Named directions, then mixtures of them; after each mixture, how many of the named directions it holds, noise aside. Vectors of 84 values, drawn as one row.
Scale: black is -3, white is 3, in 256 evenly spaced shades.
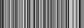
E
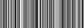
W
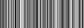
two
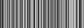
two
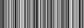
two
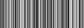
two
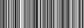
two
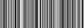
one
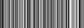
one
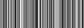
one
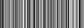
one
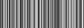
two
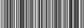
two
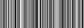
one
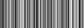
two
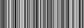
two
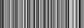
one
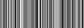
one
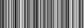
two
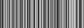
two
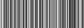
two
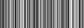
two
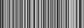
two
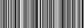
one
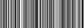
one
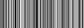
two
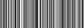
one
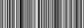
one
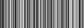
two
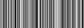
one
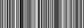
one
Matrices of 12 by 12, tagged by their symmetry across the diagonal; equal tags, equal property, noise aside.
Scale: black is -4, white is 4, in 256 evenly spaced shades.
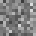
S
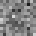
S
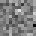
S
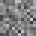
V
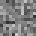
V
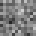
V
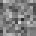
V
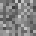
S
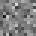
V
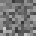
S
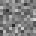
S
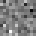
V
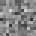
S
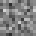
V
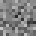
S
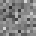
S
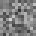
V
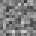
S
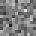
V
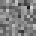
S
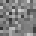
V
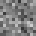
V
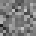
S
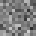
V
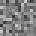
V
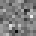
V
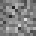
S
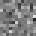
S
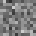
S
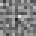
V
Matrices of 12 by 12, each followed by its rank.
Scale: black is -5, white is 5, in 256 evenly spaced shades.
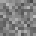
full rank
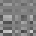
one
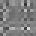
two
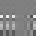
one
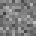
full rank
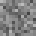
full rank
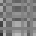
one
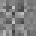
two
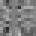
two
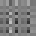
one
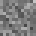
full rank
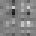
two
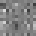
two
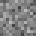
full rank
